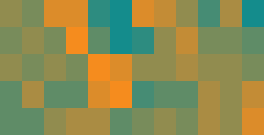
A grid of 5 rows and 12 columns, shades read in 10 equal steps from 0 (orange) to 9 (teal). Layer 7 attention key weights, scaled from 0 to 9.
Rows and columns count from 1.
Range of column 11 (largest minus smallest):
2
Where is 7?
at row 1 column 10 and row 4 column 7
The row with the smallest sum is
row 3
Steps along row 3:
up down up down up up same down up same up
